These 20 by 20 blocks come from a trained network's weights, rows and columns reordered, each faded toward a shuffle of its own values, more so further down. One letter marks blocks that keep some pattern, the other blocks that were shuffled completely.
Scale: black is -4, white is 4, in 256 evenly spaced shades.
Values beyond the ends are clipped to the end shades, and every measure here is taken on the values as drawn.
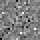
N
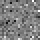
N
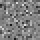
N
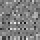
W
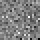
N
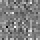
W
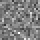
N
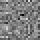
W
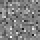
N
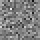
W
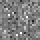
N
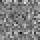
W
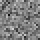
N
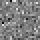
N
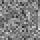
N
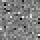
N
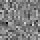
W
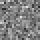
N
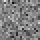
N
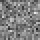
N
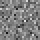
N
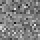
N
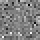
W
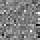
W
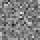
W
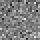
N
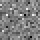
W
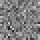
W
